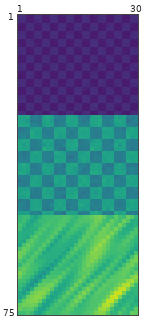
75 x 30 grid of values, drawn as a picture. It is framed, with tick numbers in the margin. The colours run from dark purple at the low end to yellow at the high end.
It is made of 3 by 1 panels. Panel 1,1: very low, checkered, faint in contrast. Panel 2,1: middling, checkered. Panel 3,1: high, slanting up to the right.
